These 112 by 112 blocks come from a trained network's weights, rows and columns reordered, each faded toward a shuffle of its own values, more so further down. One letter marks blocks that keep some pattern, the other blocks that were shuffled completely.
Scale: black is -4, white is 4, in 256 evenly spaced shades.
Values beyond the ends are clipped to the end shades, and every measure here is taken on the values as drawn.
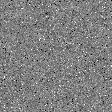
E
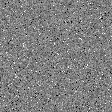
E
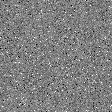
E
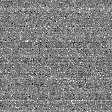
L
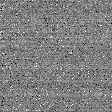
L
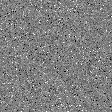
E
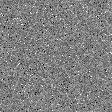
E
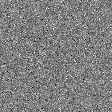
E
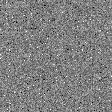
L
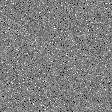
E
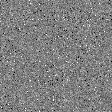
L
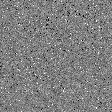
E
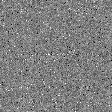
L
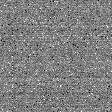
L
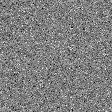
E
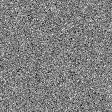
E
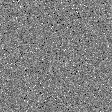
E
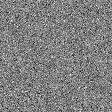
E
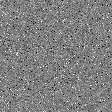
E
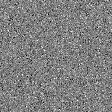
L
